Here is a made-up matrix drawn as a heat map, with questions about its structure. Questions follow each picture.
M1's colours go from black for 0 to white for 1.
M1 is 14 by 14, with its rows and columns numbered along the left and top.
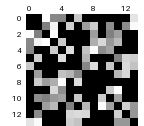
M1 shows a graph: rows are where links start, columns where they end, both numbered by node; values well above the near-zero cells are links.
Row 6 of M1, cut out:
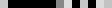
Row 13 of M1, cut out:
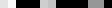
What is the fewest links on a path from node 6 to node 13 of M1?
1
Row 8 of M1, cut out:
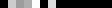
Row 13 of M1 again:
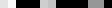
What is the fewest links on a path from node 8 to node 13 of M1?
2
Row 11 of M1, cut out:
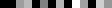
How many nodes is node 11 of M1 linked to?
8
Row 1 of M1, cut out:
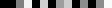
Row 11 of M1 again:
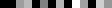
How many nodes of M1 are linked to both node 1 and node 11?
7
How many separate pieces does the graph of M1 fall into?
1
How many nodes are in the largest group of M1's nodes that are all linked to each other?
4
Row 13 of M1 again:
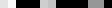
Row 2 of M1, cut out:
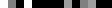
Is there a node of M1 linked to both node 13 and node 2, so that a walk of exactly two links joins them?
yes
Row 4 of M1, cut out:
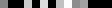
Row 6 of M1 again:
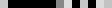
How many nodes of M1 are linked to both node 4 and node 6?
4
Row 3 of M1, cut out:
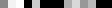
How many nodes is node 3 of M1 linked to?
8
